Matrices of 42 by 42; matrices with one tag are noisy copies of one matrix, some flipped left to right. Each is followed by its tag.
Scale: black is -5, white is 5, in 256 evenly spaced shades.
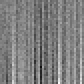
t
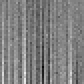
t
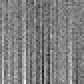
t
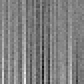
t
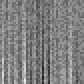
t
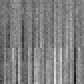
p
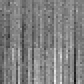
p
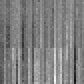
p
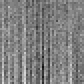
t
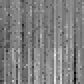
p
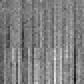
p
